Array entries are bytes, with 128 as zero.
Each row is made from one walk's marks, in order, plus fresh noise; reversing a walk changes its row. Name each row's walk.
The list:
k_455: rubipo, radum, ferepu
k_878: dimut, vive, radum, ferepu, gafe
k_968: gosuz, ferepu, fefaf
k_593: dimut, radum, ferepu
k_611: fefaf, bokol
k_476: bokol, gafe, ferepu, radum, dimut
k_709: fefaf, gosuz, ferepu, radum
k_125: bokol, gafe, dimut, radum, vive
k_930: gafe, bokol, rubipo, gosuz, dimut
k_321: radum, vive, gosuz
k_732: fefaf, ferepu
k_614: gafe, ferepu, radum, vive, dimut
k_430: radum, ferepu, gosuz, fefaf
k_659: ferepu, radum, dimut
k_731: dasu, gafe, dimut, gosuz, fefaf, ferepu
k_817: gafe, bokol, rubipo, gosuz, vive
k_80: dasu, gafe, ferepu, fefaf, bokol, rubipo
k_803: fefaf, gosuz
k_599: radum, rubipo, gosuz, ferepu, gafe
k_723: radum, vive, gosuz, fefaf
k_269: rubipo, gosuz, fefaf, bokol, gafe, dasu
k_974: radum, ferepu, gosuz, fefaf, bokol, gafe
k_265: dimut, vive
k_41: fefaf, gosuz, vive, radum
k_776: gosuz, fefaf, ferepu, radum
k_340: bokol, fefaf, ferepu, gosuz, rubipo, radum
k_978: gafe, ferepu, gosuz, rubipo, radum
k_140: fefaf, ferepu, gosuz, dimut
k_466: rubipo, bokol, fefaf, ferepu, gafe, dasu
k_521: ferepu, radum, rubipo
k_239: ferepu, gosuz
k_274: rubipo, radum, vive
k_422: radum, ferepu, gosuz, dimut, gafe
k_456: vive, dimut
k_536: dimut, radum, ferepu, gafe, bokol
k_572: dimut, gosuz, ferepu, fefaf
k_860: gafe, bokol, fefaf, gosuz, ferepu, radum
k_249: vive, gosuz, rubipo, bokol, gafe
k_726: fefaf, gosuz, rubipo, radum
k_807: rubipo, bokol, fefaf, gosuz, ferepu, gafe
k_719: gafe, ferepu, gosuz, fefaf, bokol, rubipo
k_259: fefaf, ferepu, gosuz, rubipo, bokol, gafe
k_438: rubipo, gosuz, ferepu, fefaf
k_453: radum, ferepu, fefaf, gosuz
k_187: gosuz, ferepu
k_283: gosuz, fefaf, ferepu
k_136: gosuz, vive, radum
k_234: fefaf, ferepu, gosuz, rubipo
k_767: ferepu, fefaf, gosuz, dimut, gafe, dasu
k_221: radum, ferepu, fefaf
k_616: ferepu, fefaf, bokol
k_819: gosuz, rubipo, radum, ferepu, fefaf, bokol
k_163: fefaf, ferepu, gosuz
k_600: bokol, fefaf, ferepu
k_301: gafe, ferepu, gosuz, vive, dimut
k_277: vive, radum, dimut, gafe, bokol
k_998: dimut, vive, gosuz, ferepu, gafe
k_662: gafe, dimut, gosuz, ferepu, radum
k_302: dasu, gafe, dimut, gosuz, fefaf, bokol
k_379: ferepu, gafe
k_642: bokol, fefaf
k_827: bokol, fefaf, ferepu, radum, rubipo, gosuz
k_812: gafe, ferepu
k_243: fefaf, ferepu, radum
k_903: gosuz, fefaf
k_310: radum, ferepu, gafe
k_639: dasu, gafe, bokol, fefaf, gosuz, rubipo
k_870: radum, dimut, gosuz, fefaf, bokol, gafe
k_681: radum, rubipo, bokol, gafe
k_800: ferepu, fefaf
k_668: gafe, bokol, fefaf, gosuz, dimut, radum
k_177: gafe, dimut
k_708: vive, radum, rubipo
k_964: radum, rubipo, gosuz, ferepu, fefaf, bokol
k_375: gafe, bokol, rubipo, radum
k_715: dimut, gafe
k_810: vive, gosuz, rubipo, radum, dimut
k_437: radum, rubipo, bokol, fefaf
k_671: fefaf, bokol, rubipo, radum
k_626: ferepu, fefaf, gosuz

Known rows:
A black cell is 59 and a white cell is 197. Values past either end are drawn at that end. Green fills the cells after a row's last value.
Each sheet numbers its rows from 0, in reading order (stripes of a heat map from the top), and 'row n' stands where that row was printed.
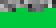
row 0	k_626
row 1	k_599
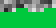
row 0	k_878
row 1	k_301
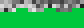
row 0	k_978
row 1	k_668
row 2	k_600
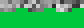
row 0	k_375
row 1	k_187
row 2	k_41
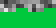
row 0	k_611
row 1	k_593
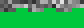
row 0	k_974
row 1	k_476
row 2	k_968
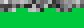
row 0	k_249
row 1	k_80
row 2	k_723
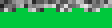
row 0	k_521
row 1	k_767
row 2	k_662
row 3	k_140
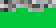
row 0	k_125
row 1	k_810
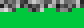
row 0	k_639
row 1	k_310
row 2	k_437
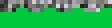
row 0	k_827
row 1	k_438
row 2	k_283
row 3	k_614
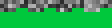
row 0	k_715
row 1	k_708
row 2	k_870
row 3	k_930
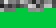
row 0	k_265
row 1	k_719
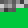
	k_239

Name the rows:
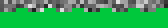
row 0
k_572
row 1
k_259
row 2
k_659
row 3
k_430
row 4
k_221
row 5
k_903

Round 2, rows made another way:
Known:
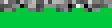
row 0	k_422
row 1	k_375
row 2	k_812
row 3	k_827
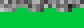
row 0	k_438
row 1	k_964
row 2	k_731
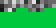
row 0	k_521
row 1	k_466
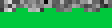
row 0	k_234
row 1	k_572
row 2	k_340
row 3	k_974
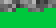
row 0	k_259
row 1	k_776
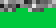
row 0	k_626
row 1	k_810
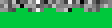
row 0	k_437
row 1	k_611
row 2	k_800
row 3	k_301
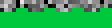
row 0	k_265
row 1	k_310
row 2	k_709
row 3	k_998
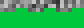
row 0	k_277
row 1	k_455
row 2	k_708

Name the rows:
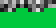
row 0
k_379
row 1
k_732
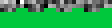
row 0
k_715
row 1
k_283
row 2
k_476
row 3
k_600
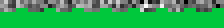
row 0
k_662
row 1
k_599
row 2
k_930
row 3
k_978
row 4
k_453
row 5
k_456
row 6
k_968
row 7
k_681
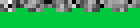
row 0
k_803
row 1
k_136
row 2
k_221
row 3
k_817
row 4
k_536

